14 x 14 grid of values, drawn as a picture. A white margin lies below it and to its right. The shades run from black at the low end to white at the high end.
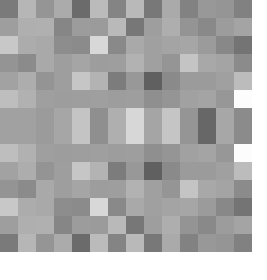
The texture is fine-grained noise. No single row or column stands out from its neighbours. It is mirror symmetric from top to bottom. The middle left is the smoothest part.
